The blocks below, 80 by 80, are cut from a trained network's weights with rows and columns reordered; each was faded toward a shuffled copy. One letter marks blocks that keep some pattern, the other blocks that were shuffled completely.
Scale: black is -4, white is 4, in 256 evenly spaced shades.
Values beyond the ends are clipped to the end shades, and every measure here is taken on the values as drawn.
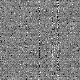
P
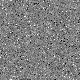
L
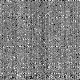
P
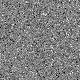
L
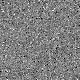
L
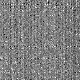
P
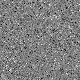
L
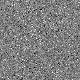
L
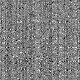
P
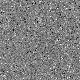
L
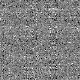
P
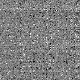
P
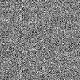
P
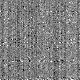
P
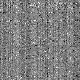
P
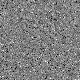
L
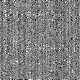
P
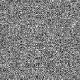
P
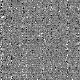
P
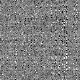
P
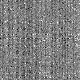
P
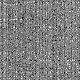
P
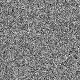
L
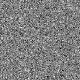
P
